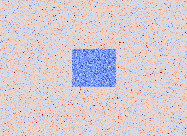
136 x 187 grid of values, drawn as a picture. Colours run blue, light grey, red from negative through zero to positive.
Overall the values sit about 50% of the way up the scale. No overall slope runs across the table. An odd patch, lower than its surroundings, sits in the centre. There are no regular stripes. The ninth with the lowest average is the centre.
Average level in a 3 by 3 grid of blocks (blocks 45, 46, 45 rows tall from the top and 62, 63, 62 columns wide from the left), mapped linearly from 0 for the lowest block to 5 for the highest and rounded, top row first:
5 5 5
5 0 5
5 5 5
